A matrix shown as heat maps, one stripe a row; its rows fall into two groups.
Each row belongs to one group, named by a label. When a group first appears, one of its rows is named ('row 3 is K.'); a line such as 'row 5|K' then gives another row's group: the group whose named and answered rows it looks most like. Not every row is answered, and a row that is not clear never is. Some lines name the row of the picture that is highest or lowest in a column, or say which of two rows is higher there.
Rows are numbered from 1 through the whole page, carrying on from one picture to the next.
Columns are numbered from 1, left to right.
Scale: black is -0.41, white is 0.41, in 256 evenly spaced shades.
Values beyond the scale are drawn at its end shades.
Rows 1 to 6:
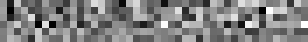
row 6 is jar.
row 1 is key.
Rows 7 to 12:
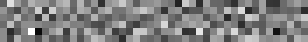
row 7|jar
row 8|key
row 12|key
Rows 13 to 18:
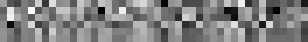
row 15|jar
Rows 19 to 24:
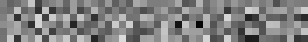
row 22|jar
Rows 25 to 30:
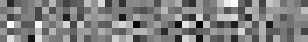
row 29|key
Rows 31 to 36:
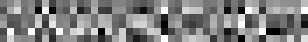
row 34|key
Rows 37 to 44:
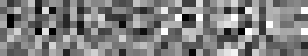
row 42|jar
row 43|key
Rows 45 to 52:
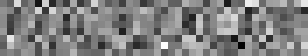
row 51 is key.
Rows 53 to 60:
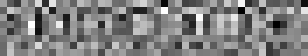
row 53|key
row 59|jar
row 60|jar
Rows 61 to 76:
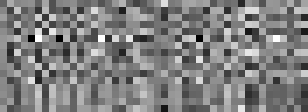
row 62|key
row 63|key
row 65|key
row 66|jar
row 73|key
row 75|key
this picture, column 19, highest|66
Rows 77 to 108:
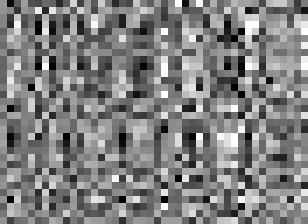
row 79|key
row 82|jar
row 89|jar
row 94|key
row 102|jar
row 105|key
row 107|jar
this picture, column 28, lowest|96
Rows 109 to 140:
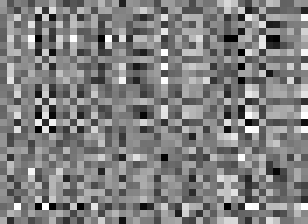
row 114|jar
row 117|key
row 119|jar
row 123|key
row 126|key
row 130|jar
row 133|jar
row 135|key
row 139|jar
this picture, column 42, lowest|131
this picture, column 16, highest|114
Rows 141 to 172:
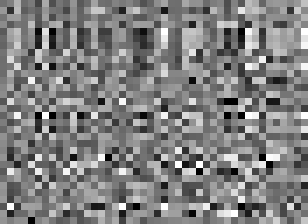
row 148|jar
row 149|jar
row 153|key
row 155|jar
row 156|key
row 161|jar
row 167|key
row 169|key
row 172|jar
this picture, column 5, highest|152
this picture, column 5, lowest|172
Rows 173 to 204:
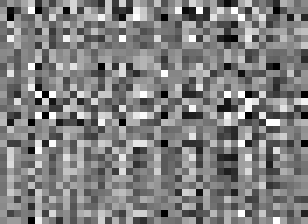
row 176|jar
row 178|jar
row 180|key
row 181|key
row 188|jar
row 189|key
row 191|jar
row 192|jar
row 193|key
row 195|jar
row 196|jar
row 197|jar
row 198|jar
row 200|jar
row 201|key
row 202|jar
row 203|key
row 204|jar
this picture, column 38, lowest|190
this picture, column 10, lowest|174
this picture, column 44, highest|187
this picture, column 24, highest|183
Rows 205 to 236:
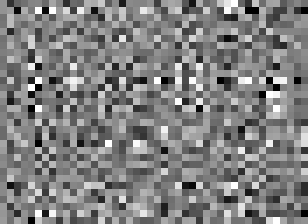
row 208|jar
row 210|jar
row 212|jar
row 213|jar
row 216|jar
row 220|jar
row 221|jar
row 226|key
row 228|key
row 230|jar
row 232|key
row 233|jar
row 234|key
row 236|jar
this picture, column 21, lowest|216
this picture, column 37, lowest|206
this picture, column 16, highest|225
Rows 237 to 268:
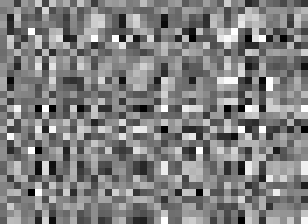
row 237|key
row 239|key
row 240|key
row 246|key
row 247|key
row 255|key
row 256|jar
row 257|key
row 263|key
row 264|jar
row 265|key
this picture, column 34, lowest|256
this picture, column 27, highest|252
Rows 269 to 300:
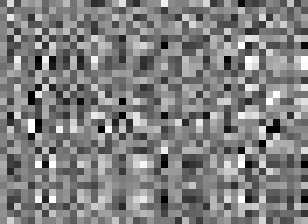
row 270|key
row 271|jar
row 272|jar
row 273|key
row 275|key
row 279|jar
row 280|key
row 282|jar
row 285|key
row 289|jar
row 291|key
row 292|key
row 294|key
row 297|key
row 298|key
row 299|key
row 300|jar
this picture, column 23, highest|287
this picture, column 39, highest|283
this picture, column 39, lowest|287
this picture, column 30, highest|269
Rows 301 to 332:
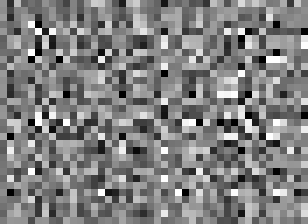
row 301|key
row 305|key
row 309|jar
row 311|key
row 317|key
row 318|jar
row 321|jar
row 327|jar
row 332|jar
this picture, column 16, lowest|328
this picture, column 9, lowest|309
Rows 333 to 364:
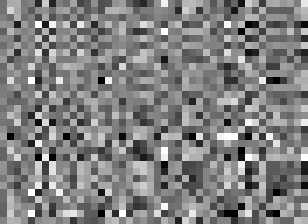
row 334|jar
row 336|key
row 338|key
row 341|key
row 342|jar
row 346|key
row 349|jar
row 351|key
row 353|jar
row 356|key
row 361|jar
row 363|jar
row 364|jar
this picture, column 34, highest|352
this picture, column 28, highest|363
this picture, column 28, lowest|352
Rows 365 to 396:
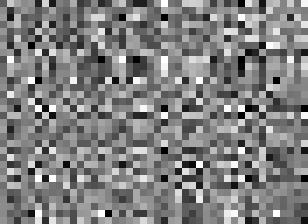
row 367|key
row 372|key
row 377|jar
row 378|jar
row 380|key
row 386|key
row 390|key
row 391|jar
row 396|key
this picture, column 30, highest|373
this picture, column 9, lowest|371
